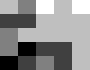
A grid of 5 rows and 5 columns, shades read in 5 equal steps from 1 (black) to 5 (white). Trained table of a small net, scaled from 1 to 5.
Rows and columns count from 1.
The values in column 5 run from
4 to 5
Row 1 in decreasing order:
5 5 4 4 3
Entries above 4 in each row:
2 0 0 0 0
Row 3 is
3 4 4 4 4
